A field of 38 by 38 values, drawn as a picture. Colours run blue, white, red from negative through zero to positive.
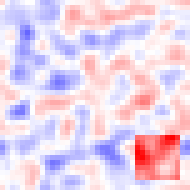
The texture is blotchy. The ninth with the highest average is the bottom right. Overall the values sit about 50% of the way up the scale. An odd patch, higher than its surroundings, sits in the bottom right. Values change most from cell to cell in the bottom right.
